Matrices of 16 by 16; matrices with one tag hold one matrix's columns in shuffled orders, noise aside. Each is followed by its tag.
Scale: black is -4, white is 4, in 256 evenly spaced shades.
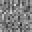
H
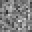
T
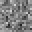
H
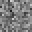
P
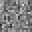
H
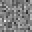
T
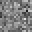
P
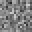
H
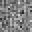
T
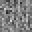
T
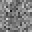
P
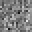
T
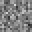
H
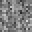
T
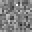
H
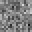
H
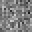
T
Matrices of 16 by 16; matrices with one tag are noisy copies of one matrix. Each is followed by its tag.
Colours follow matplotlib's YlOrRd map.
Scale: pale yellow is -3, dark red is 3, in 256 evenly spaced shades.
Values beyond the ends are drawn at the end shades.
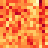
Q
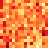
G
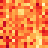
G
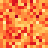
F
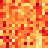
G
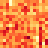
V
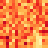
G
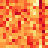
Q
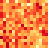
G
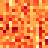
V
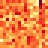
Q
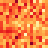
F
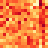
Q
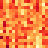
G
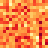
V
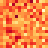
F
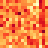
Q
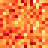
F
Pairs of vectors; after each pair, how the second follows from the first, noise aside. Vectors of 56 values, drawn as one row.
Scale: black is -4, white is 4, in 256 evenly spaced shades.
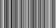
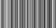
reversed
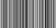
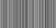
shrunk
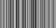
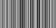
reversed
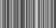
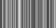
reversed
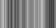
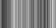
reversed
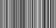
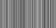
shrunk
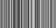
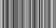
shuffled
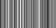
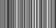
reversed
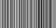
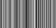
shuffled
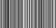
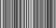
reversed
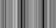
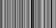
shuffled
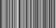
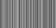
shrunk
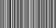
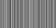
shrunk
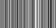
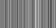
shrunk
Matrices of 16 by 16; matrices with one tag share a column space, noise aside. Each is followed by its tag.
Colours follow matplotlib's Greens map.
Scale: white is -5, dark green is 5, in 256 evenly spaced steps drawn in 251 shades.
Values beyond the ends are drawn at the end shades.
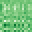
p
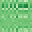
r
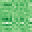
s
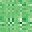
s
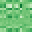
r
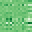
s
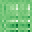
p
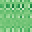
r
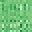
p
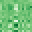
p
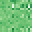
r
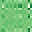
r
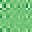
r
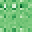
r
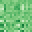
p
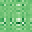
s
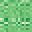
s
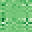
s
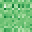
r
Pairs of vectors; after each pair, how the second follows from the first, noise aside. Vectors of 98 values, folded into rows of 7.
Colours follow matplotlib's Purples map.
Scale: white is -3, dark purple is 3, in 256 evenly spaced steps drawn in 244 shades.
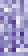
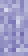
shrunk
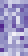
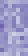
shrunk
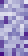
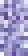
sign-scrambled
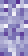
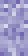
shrunk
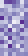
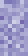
shrunk
